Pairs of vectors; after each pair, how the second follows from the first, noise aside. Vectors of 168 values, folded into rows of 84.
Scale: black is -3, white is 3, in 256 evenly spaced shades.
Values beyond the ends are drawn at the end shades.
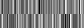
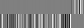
partly zeroed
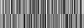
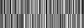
negated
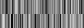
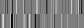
partly zeroed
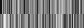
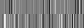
partly zeroed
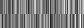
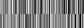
negated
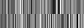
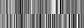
negated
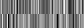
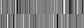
partly zeroed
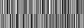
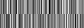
negated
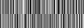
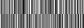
negated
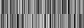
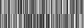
negated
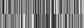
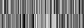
negated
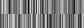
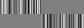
partly zeroed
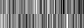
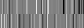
partly zeroed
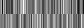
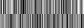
negated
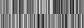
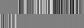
partly zeroed
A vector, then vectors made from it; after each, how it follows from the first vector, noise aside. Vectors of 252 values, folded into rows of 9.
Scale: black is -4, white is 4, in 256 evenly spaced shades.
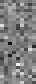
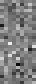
negated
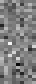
negated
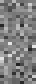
negated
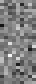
negated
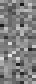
negated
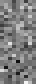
wrapped around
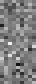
negated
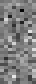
wrapped around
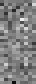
wrapped around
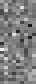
wrapped around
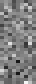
wrapped around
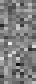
negated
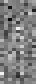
wrapped around
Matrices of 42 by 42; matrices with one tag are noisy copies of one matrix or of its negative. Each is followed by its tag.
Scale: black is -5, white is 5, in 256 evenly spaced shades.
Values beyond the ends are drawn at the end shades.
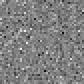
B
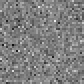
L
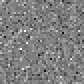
B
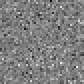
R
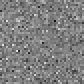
L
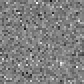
R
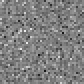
B
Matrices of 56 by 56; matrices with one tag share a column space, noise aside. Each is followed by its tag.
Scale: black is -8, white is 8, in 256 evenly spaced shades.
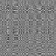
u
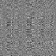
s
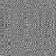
s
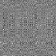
s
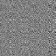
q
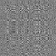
u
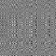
s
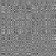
u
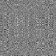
s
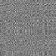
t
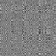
u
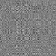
u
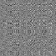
t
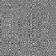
s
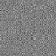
u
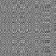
q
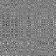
s
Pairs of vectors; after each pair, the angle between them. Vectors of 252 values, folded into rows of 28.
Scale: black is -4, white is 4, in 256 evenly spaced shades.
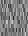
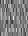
nearly opposite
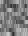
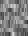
nearly opposite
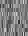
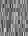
nearly parallel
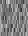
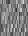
nearly opposite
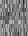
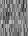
nearly parallel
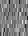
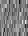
nearly parallel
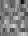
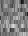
nearly parallel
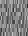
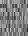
partly aligned
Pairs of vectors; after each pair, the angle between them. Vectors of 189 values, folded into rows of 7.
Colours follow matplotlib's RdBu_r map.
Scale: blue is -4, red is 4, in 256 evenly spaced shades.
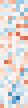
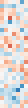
partly aligned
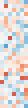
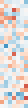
partly aligned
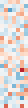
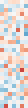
nearly parallel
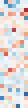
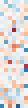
partly aligned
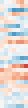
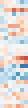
nearly opposite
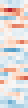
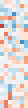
partly opposed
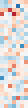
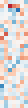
partly opposed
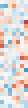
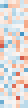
nearly parallel
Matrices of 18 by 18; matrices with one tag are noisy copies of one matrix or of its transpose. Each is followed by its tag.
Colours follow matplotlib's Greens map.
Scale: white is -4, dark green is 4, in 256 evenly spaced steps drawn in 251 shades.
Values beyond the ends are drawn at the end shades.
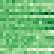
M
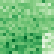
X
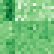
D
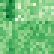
D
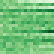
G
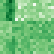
D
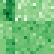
D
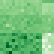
X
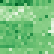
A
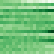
G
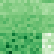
X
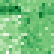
D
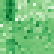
D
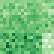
X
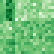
D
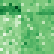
D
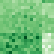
X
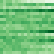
G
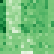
A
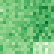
X
